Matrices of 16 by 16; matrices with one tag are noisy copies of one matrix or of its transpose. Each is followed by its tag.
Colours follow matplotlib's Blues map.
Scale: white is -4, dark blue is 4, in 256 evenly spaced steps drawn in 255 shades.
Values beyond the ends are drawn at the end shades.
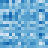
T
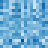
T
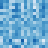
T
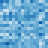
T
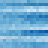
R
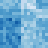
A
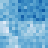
A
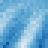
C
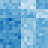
A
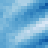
C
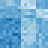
A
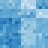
A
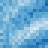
C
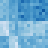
A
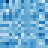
T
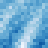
C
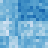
A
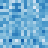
T
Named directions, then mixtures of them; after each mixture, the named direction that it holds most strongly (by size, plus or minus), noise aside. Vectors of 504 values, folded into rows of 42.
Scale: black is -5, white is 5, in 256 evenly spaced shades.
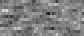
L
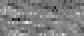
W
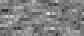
L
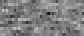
L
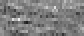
W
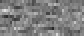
L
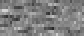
L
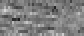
W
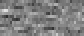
L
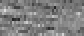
W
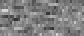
L
